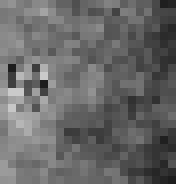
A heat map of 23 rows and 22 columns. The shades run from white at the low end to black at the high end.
The field climbs toward the right. The middle left is the roughest part. An odd patch, rougher than its surroundings, sits in the middle left. No regular stripes run through it.
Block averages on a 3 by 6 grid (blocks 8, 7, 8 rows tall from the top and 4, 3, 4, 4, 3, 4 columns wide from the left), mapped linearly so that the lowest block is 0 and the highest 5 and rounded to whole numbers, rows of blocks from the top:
1 1 2 2 3 5 / 0 1 2 2 3 4 / 0 1 3 3 3 5
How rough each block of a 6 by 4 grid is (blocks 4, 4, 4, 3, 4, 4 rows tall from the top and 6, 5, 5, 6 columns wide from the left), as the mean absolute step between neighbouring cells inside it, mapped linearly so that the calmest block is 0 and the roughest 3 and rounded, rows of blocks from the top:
0 0 1 0
0 0 0 0
3 0 0 0
1 0 0 0
0 0 0 0
0 0 0 0
